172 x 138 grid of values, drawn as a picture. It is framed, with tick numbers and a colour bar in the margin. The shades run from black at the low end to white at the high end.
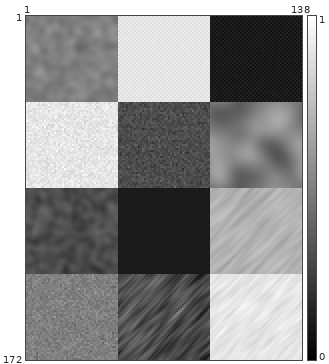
It is made of 4 by 3 panels. Panel 1,1: middling, blotchy, faint in contrast. Panel 1,2: very high, checkered, faint in contrast. Panel 1,3: very low, checkered, faint in contrast. Panel 2,1: very high, fine-grained, faint in contrast. Panel 2,2: low, fine-grained, faint in contrast. Panel 2,3: middling, smooth. Panel 3,1: low, blotchy, faint in contrast. Panel 3,2: very low, flat. Panel 3,3: high, slanting up to the right, faint in contrast. Panel 4,1: middling, fine-grained, faint in contrast. Panel 4,2: low, slanting up to the right. Panel 4,3: very high, slanting up to the right, faint in contrast.
